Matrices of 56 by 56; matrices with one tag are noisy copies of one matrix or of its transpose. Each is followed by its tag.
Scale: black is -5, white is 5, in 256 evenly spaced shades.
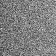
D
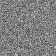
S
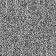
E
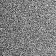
D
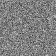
S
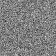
S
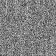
E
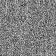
E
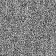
E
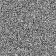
S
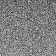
D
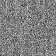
E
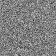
S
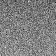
D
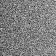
D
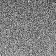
D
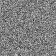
S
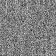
E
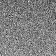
D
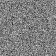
S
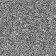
S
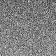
D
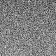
D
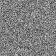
S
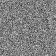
S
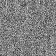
E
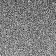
D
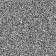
S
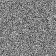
S
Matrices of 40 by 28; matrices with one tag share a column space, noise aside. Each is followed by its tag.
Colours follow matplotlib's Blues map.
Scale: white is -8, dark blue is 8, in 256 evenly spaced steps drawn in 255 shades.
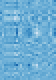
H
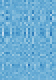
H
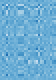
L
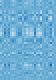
H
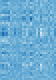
H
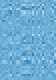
L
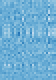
H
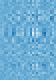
H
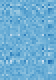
L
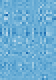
H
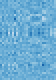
H
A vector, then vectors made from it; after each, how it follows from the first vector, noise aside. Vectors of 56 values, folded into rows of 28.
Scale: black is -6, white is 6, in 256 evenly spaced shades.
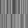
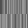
wrapped around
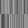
wrapped around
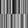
scaled up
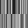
scaled up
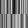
scaled up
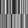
scaled up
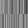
wrapped around
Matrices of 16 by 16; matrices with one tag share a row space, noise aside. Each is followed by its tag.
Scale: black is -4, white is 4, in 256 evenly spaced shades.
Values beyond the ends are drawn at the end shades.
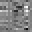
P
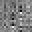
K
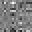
K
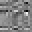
P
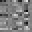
P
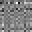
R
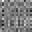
R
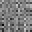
R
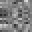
P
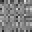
R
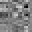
P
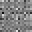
R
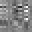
P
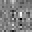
K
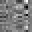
P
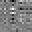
K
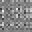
R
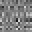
R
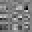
P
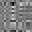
K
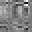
P
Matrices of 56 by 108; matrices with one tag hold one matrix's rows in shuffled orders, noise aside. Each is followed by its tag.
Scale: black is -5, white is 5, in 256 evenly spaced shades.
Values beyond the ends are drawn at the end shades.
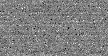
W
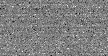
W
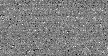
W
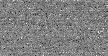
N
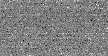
N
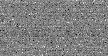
W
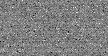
W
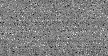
W
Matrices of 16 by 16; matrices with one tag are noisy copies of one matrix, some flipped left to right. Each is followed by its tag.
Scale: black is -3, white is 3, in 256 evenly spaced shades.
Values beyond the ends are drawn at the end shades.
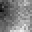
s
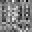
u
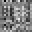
u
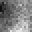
s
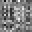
u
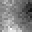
s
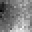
s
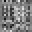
u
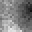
s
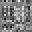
u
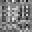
u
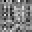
u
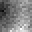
s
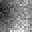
s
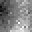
s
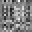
u
